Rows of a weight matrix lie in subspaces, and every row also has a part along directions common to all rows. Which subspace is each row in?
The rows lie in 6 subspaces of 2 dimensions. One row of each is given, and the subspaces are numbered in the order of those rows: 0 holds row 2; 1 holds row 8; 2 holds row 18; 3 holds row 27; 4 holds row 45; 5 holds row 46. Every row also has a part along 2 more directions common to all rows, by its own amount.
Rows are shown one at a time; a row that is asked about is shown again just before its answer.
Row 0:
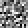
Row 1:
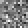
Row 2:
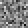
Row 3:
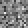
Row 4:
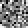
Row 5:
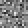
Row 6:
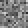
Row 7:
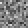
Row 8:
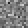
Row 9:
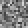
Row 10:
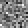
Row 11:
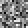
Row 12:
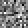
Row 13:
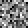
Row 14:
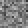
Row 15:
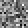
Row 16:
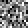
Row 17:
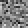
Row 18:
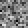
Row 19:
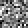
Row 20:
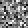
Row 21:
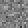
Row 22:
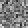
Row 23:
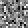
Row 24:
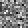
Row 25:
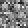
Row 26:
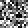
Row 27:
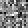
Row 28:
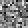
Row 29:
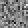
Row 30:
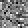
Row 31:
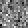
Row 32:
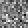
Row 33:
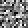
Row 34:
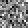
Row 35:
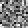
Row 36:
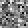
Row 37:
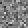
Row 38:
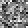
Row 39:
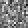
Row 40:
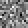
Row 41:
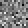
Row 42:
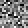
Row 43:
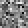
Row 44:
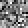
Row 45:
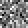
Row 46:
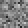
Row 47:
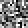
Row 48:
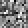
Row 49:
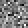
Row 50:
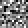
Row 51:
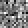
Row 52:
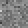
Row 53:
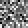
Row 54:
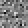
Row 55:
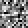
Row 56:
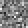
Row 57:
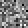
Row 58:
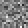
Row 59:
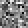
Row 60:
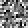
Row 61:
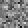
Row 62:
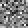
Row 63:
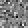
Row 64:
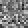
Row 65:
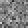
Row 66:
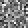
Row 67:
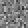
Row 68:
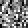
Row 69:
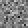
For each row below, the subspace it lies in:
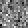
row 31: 2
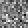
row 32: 5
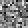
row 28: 3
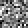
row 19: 2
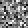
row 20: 0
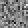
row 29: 0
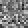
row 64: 0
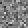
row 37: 0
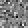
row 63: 1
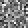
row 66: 0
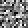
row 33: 1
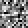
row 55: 4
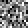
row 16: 4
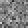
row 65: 4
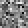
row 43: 5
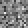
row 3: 0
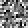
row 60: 1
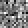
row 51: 3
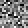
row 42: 1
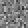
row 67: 0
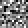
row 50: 3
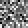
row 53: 4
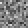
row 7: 0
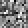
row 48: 2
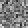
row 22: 1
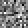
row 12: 4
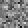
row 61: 5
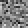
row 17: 2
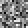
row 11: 4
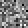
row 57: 3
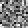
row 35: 1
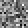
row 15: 3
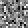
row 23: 0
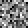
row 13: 4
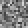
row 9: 3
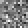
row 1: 5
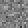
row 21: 5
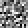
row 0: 3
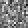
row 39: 0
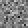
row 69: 1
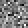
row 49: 1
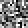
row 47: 3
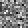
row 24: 2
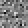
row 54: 1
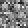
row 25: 5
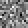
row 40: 4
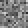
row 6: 3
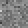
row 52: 2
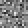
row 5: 1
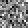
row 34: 4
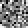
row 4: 1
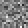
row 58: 5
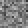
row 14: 3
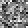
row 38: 4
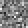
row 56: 3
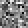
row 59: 5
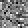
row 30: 2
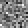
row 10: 5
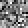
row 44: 2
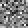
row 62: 1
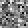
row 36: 5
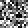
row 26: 2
